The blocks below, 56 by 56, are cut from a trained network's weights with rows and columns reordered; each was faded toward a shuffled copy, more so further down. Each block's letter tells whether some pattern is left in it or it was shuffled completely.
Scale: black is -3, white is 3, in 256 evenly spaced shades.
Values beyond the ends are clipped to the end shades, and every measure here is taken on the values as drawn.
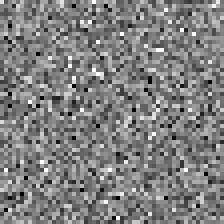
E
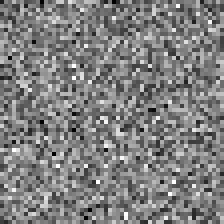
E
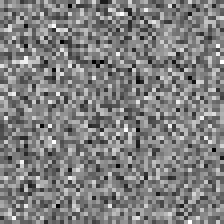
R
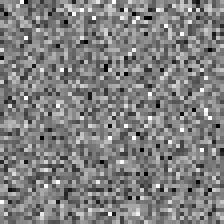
R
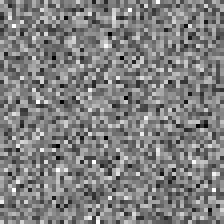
E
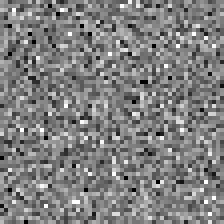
E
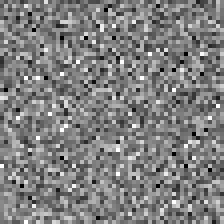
E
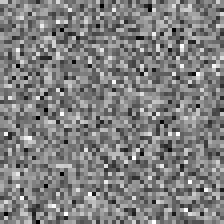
E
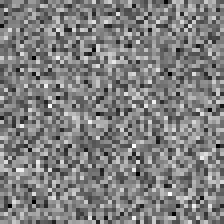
E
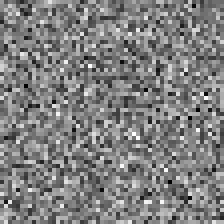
E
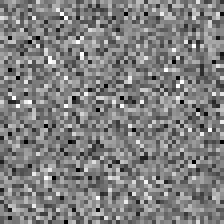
R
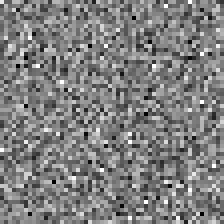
E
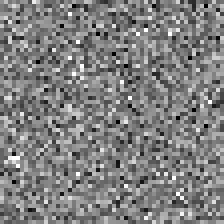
E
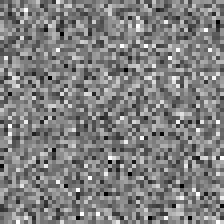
R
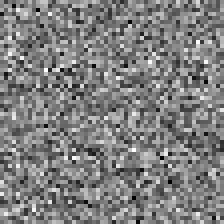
R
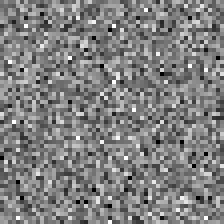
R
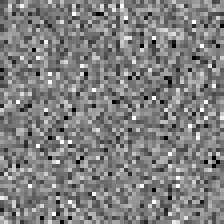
E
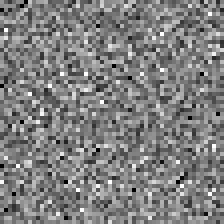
R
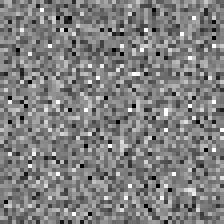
R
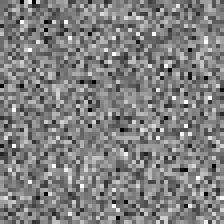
E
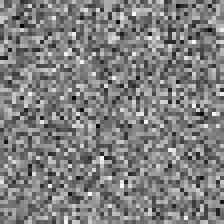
E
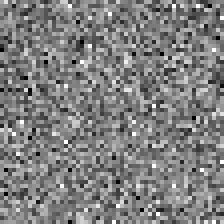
R
